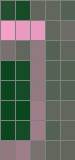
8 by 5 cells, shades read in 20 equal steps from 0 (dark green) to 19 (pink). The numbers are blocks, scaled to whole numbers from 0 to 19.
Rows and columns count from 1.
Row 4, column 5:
6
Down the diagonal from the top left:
2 18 11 6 6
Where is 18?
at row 2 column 2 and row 2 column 3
